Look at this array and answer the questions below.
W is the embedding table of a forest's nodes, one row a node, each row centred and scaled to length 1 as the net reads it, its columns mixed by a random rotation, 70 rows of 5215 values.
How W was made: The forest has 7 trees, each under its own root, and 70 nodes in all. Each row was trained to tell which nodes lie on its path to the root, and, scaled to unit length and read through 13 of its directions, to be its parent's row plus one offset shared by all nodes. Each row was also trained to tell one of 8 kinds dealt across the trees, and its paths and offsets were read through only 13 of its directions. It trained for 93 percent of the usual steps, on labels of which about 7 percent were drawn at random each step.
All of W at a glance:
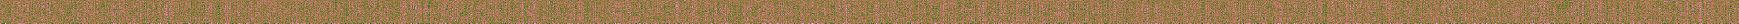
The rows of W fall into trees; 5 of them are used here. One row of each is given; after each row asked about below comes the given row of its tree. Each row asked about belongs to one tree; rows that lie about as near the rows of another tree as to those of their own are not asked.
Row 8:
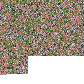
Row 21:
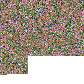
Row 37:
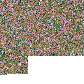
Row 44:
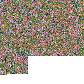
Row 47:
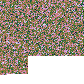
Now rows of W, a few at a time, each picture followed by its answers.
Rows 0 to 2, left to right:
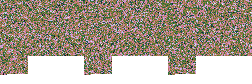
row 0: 21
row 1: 47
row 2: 21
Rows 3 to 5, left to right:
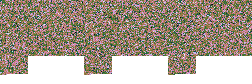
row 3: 47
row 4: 47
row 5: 44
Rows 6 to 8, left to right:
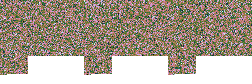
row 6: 21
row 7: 21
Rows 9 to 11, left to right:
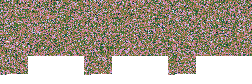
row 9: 47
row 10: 37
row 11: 44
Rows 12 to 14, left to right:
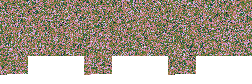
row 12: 44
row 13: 47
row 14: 21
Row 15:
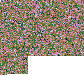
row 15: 21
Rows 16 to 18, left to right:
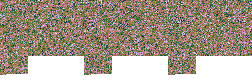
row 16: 8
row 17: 21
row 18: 44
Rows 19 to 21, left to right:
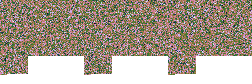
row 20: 44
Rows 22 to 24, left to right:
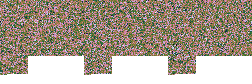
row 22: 47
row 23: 44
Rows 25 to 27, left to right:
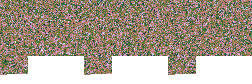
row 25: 44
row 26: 8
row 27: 44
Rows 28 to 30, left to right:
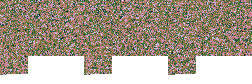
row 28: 8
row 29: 8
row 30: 21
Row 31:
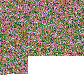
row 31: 47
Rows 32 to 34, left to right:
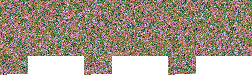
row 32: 21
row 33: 44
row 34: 8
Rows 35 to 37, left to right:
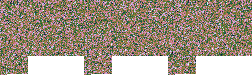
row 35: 47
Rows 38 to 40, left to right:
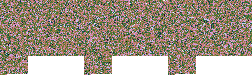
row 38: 44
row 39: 47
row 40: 44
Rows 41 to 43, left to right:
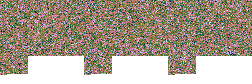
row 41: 47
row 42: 44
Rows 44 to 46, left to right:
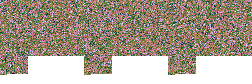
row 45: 44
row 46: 21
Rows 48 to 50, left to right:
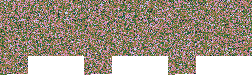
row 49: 8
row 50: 37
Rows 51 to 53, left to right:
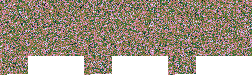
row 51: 21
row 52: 8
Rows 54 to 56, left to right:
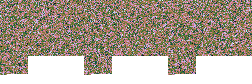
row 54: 47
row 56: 8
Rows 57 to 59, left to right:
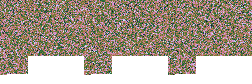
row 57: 8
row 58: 44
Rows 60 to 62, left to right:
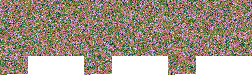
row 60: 44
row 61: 8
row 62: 21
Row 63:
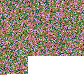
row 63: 47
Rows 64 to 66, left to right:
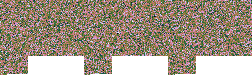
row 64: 44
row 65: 47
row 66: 21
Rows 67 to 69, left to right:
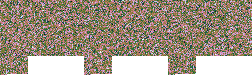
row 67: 47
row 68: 8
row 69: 21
